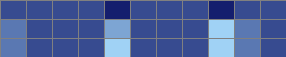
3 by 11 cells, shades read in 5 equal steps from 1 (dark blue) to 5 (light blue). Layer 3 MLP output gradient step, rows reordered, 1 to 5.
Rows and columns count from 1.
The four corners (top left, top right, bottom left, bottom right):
2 2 3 2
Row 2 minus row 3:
0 0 0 0 -1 0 0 0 0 0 0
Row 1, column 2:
2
